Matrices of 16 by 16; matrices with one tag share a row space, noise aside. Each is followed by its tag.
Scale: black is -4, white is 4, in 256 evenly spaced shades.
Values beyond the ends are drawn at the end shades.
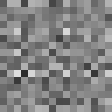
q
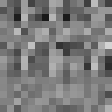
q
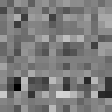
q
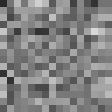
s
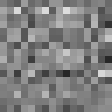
q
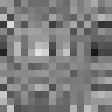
s
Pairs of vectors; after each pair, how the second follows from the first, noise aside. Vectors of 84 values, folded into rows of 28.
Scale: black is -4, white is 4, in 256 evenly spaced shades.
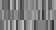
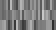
sign-scrambled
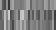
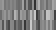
wrapped around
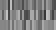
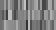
wrapped around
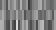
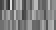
wrapped around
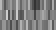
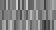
wrapped around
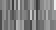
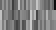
sign-scrambled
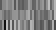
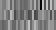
wrapped around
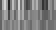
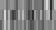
wrapped around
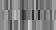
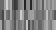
wrapped around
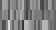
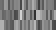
wrapped around
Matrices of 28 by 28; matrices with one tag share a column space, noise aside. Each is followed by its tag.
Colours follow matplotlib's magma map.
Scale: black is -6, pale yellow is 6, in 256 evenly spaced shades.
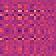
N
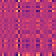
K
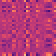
K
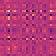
N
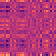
K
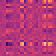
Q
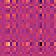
Q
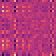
K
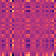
K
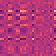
N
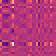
Q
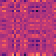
K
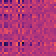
Q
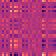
K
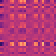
Q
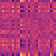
K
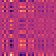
K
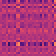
Q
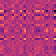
N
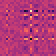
N
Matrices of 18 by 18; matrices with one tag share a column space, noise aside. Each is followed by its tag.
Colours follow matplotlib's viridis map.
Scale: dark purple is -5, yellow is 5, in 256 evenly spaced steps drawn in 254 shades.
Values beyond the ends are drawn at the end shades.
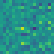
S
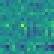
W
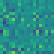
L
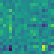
W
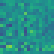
W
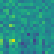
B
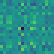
S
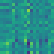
B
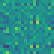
S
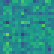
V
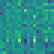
B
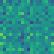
V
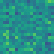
V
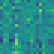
B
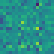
S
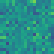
V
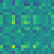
S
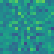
V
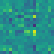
L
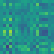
W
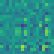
W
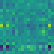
W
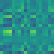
L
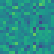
S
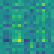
B
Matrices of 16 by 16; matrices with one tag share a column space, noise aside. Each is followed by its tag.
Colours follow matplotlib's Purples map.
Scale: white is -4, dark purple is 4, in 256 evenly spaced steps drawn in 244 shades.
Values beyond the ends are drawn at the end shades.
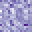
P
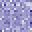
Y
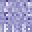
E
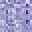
P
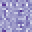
Y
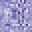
P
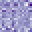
Y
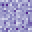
Y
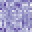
Y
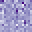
P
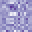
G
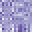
E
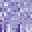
E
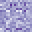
Y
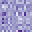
G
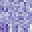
E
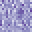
P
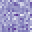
E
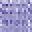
P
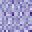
G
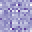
Y
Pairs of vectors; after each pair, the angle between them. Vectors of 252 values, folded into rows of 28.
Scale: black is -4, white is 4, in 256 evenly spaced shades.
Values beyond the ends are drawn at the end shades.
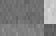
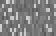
orthogonal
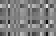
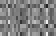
nearly opposite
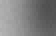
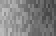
nearly parallel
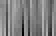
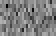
orthogonal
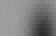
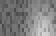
nearly opposite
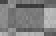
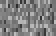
orthogonal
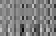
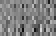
nearly parallel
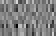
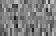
partly aligned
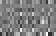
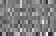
nearly parallel
